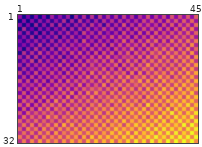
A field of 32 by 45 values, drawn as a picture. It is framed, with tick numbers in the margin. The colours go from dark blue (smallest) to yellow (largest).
Overall the values sit about 50% of the way up the scale. There is an overall slope up to the bottom right. The ninth with the lowest average is the top left. No row or column stands out. The ninth with the highest average is the bottom right. The field is checkered.
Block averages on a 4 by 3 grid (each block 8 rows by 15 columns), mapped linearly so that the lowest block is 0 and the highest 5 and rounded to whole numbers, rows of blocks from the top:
012
123
234
345
